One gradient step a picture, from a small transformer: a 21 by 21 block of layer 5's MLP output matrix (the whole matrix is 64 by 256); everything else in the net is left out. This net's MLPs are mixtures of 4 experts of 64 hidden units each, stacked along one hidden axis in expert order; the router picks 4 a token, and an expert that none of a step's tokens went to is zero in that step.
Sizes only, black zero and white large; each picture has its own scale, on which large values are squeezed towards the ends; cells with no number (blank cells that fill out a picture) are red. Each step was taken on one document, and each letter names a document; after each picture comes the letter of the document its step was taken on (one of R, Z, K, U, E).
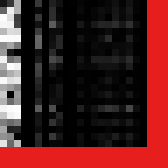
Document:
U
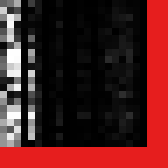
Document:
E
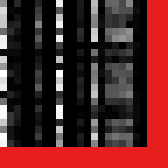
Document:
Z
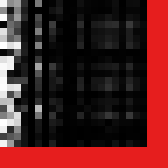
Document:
U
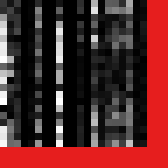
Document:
Z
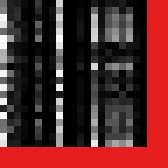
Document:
Z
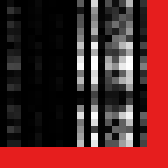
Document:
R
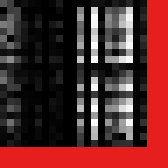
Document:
R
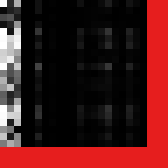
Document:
U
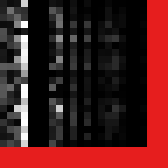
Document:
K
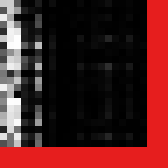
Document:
U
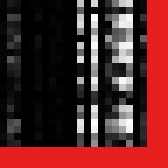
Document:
R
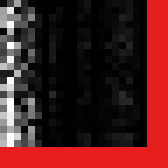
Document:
E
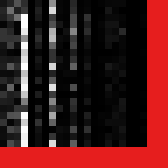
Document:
K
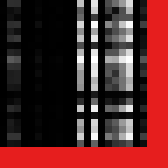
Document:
R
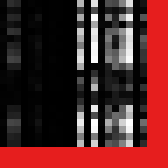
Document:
R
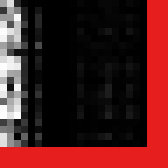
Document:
U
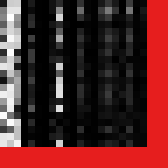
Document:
E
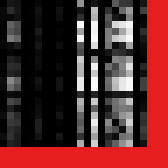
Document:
R
